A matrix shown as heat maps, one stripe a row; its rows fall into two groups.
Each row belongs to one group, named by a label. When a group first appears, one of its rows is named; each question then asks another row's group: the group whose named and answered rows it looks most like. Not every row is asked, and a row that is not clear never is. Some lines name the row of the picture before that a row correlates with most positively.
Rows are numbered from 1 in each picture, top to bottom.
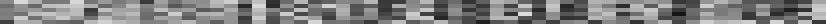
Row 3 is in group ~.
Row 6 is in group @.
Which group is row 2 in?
~
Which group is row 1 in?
~
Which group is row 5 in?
~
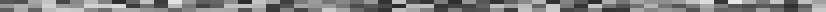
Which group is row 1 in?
@
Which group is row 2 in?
~
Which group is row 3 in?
~
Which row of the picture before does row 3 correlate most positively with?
2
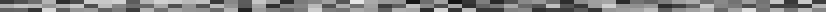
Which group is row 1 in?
@
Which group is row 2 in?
~
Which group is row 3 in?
@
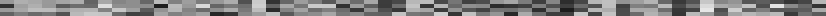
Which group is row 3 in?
~
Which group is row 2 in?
@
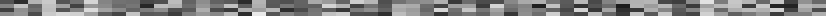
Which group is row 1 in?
@
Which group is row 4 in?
~
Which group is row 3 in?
@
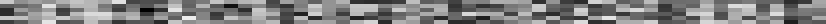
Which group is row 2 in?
@
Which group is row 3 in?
@
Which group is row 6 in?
@
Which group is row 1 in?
~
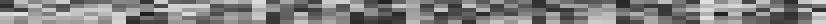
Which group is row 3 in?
@
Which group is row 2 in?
@
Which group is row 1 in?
~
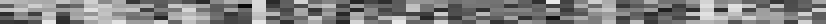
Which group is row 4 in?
@
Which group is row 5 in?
@
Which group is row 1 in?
~
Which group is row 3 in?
~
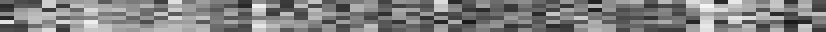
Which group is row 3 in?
@
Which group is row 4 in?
~
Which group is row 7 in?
@
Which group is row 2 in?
@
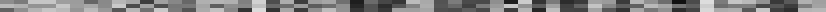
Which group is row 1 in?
~
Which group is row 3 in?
~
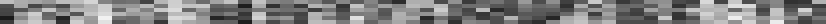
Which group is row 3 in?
@
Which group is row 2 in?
@
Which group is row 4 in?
@
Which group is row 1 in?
~
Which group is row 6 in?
@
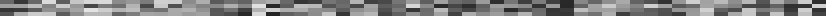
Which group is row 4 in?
@
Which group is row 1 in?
@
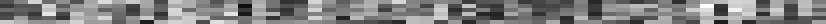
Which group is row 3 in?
@
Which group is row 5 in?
@
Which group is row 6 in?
~
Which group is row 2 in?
@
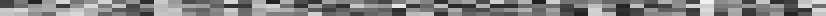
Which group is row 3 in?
~
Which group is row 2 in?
@
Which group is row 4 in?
~
